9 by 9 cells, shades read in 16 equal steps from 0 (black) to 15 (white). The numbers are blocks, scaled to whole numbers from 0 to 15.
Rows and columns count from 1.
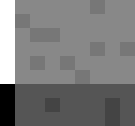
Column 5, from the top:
8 8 8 8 7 8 5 5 5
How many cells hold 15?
6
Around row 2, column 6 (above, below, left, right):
8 8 8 8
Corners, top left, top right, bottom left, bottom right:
15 8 0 5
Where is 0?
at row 7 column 1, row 8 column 1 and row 9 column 1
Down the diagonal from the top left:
15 7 7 8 7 7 5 4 5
